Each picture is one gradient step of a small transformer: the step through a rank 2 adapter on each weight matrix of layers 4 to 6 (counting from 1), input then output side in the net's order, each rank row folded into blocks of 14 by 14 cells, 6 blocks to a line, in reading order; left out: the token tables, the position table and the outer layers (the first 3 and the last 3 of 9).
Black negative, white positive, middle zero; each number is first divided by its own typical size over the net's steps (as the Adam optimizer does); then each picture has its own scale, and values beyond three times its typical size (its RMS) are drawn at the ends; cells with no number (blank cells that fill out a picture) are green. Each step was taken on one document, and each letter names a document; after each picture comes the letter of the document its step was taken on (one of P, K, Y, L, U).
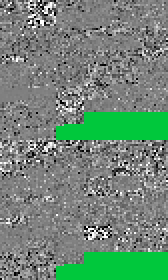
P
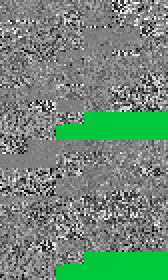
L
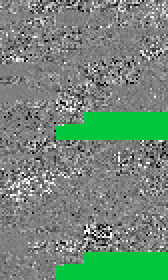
P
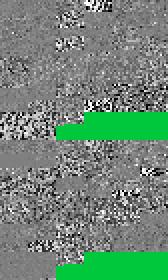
L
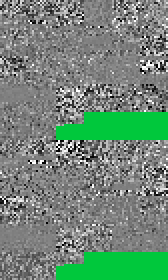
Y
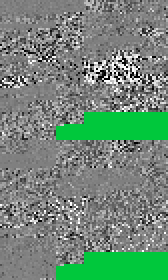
L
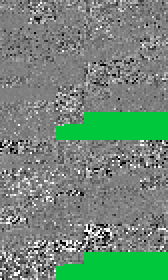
P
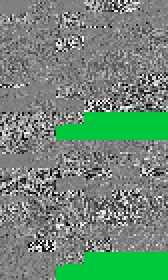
L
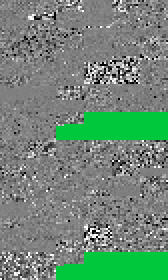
P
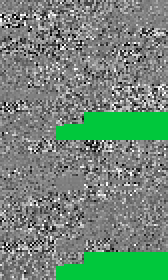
L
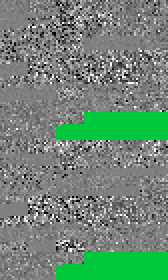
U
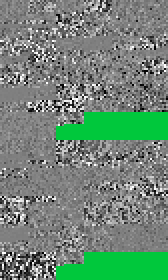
Y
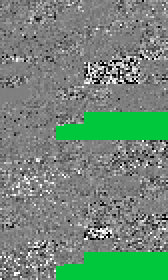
P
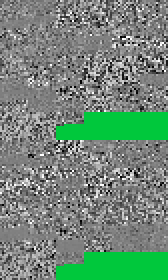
Y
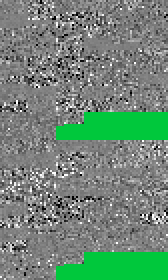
U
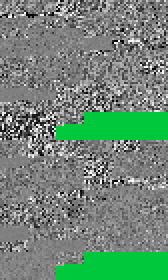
Y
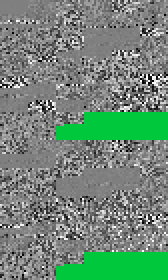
L
